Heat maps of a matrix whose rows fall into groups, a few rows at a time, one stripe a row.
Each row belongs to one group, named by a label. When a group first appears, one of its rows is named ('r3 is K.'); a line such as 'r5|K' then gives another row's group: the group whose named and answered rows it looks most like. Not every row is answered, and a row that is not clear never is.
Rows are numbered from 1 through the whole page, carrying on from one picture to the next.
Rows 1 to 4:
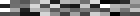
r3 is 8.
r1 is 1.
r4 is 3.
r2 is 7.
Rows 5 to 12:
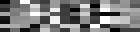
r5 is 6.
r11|1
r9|7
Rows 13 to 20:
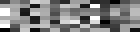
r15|8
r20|6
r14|1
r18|1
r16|8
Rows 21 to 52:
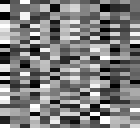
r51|7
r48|8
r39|6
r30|1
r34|6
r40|1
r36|3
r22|1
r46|1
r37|8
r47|7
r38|1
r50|7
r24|6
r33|3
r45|3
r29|8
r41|6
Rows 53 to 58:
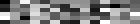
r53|6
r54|3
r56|8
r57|8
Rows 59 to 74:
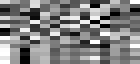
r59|8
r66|6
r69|1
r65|1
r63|1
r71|8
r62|3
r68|8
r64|7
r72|8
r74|8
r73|8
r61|6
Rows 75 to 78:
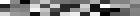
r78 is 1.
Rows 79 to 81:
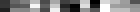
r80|7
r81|7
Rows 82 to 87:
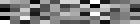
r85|1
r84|6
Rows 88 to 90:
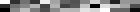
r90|6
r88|3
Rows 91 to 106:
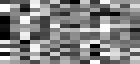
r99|6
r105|8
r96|6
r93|8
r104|7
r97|7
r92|8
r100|6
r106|1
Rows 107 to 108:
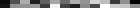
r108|7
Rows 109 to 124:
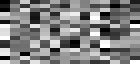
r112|1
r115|8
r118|3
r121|1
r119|7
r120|7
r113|1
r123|6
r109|6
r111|6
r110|3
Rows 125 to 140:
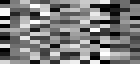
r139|7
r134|6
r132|1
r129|6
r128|3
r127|1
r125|6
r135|7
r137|6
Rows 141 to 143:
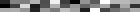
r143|1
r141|7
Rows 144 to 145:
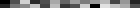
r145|7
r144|6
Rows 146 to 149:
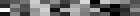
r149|3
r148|1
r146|7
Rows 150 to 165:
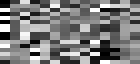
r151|7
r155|6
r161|8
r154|8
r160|1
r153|6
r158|6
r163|1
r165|7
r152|1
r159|6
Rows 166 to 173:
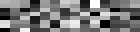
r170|6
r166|1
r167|1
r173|6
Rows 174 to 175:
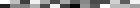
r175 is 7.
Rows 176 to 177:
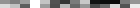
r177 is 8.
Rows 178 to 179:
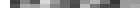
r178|3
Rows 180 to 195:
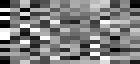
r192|3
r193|1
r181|6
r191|1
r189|3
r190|6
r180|6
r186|6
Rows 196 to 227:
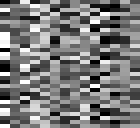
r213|6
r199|7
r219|3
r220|6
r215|7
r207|8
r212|6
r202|3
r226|3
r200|3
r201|1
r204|3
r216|6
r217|1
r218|7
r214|8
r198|1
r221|8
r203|7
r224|1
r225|7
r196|6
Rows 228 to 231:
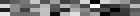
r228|7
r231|1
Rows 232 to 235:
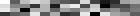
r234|8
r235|7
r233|1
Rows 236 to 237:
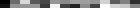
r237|7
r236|6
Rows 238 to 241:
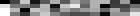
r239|1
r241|8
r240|8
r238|6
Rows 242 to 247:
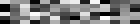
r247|6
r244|6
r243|6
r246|7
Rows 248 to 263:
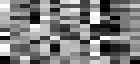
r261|1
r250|1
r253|1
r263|6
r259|1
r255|3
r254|3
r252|3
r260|1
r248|1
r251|1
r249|8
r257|7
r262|6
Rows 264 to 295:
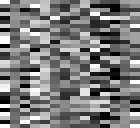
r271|6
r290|8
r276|1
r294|6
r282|3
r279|8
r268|7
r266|3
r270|8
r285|8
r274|1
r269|3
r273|3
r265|3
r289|6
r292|8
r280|1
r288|3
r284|8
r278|7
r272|3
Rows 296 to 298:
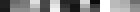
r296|7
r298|7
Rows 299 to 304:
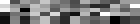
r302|7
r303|3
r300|8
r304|3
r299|3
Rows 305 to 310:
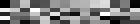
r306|6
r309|1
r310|3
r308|7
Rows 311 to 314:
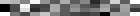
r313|6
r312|6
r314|8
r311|8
